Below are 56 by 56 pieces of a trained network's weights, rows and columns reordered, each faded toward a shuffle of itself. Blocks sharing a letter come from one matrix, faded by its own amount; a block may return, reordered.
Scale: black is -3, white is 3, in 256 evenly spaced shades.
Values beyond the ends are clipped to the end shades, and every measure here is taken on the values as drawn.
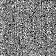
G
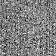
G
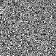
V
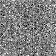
G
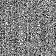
G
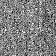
G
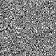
V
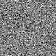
V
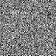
V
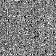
G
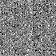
G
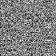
V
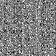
G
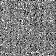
G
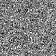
V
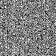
G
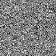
V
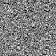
V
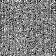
G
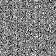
G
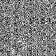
G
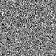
V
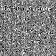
G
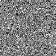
V
